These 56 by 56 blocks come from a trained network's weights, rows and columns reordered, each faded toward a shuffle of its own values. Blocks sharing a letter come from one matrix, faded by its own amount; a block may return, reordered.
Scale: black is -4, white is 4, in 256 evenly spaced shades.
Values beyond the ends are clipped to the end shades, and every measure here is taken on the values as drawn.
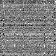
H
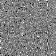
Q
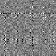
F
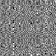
F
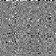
F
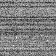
H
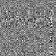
F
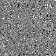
Q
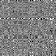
F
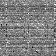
H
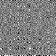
F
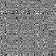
F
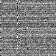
H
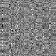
F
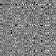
F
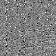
Q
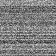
H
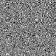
Q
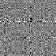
F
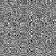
F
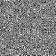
Q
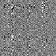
F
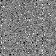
Q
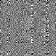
F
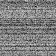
H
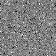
Q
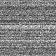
H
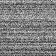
H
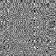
F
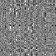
F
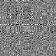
F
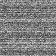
H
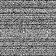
H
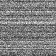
H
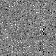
Q
